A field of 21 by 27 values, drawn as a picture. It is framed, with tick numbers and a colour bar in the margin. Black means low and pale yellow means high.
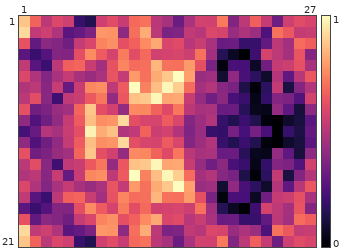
The middle right is the ninth with the lowest average. The histogram is bell-shaped. The top and bottom halves mirror each other. The field is mottled with small blotches. No regular stripes run through it.
